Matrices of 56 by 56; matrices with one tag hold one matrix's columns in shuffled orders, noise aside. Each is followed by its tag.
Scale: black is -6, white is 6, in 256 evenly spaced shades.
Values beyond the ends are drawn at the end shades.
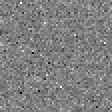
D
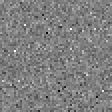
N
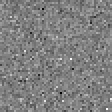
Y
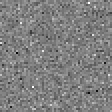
D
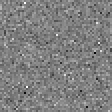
D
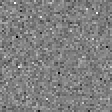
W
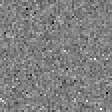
Y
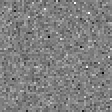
W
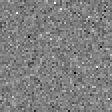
W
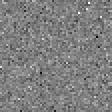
W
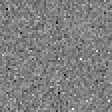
Y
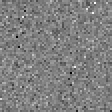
W
